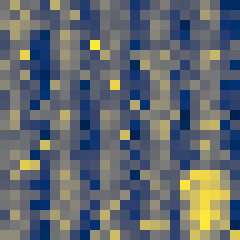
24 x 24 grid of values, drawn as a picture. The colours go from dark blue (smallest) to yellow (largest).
Ninth with the highest average: bottom right. Average level on the scale: 40%. Odd patch: higher, in the bottom right. Stripes: upright, repeating 5 times.
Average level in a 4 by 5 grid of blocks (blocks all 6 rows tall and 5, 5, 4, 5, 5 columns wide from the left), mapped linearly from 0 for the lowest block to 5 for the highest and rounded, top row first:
11100 / 00010 / 10111 / 01125
